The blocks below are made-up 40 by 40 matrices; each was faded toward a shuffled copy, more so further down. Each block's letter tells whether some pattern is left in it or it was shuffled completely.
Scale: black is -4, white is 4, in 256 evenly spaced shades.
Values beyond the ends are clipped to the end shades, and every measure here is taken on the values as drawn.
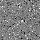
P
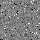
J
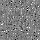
J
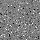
P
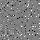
J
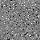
J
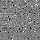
J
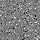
J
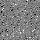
J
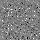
P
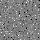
P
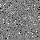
P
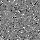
J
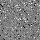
P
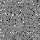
J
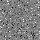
P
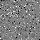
J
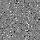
J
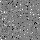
J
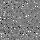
J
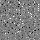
J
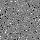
P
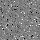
P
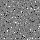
J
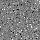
P
